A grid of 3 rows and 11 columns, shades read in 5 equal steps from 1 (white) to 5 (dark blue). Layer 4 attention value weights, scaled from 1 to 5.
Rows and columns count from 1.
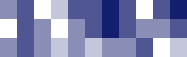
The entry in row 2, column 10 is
3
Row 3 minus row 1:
0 0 2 0 -1 -2 -2 -1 3 -3 -3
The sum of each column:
7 12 7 5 10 10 13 11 8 8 11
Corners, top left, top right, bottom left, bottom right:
3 5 3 2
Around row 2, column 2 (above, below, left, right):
4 4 1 3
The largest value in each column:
3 4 3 2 4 4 5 4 4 4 5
